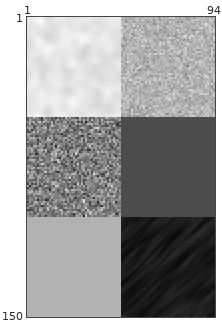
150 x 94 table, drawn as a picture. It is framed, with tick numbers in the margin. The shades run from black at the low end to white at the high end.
The table splits into 3 rows of 2 panels. Panel 1,1: very high, blotchy, faint in contrast. Panel 1,2: high, fine-grained. Panel 2,1: middling, fine-grained, strong in contrast. Panel 2,2: low, flat. Panel 3,1: high, flat. Panel 3,2: very low, slanting up to the right, faint in contrast.
